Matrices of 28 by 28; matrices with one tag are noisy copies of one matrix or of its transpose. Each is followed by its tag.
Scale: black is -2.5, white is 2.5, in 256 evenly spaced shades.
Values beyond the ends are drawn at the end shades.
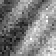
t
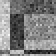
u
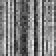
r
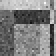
u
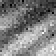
t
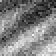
t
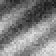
t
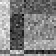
u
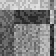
u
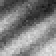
t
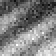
t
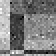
u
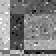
u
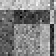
u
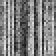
r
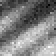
t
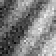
t
